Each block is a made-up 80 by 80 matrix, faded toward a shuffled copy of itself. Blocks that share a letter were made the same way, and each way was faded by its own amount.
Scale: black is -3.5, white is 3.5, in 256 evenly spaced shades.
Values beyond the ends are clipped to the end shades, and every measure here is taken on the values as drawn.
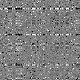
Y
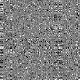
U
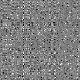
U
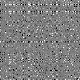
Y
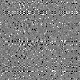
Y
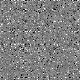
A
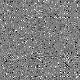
A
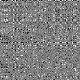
Y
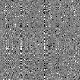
U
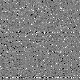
A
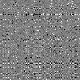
Y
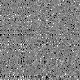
A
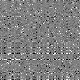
Y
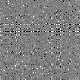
Y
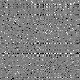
Y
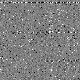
A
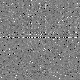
A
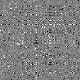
Y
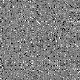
A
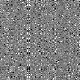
U
